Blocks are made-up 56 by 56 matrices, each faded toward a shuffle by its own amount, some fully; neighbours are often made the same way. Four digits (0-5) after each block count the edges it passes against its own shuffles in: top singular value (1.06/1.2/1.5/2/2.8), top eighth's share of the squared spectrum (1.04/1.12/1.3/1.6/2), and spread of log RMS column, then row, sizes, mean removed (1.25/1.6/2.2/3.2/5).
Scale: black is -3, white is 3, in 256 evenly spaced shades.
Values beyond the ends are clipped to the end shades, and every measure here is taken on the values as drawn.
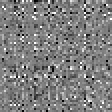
4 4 2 2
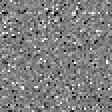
3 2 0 1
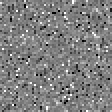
0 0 0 0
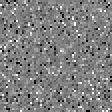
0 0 1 0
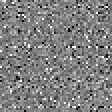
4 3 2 2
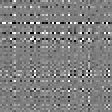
5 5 3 4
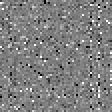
3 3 1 1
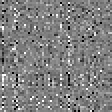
4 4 2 2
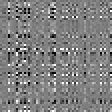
4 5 4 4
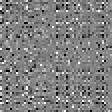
4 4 3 2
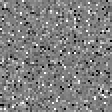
0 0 0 0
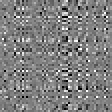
5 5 4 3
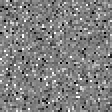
2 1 0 0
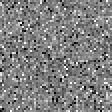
2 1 0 0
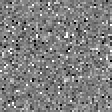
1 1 0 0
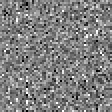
1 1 2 0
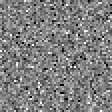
0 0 0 0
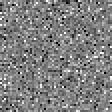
2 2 0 0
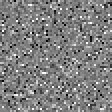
0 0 0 0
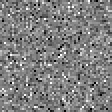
0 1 0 0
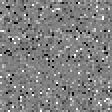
2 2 0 1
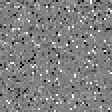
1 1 0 0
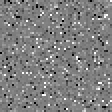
0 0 0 0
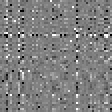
5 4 2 2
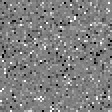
0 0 0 0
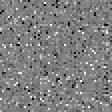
2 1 0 0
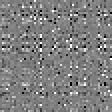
4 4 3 2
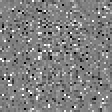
3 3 1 1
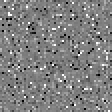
2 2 0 0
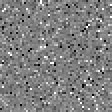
1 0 0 0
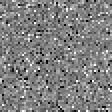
2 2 0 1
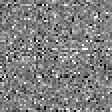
3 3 1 2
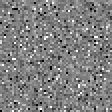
2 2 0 0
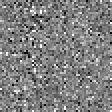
1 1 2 0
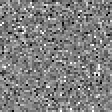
0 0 0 0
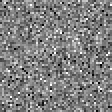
1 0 1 0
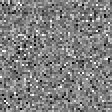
0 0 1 0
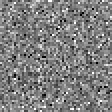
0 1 1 0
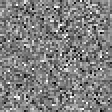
0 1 2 0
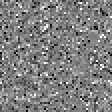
3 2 0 0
